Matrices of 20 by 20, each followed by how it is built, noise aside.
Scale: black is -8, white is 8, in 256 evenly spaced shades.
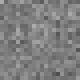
low rank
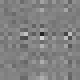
low rank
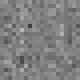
low rank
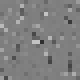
sparse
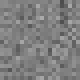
low rank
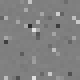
sparse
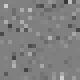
sparse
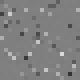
sparse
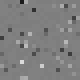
sparse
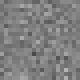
low rank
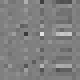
low rank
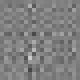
low rank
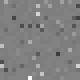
sparse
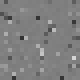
sparse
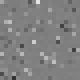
sparse
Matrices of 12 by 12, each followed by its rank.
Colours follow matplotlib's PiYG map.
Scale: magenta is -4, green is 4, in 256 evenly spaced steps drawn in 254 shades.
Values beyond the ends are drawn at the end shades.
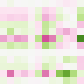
two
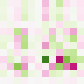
two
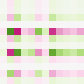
one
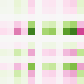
one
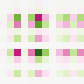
one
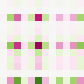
one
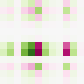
one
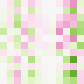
two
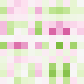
two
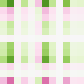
one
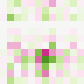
two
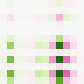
one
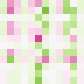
two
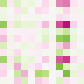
two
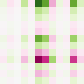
one
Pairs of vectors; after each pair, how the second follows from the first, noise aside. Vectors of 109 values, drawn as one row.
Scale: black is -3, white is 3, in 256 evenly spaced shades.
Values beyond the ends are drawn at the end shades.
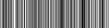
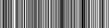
copied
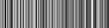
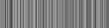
shrunk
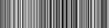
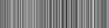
shrunk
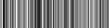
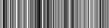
copied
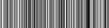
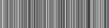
shrunk
